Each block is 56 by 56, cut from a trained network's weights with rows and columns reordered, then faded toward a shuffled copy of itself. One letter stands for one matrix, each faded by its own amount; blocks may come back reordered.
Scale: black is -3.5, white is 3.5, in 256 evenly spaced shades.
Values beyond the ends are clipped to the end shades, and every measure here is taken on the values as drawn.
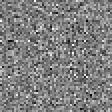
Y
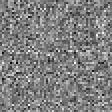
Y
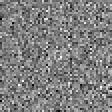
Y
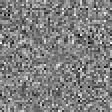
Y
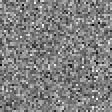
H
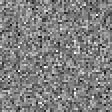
H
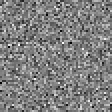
H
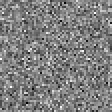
H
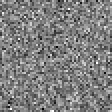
H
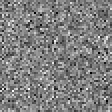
Y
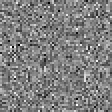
Y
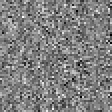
Y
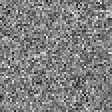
H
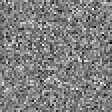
H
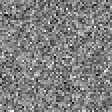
H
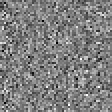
Y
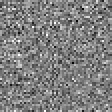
Y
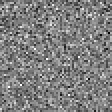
H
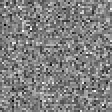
H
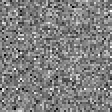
Y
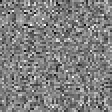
Y
